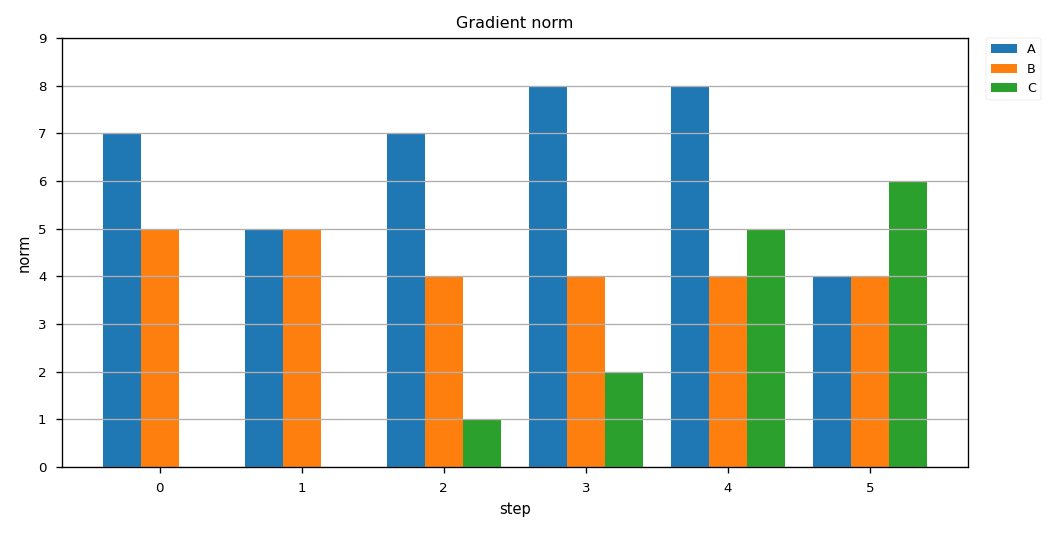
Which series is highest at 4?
A
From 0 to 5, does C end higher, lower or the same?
higher
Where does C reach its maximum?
5
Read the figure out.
Title: Gradient norm
x-axis: step, ticks 0 1 2 3 4 5
y-axis: norm, ticks 0 1 2 3 4 5 6 7 8 9
Legend: A, B, C
Values:
A: 7 5 7 8 8 4
B: 5 5 4 4 4 4
C: 0 0 1 2 5 6
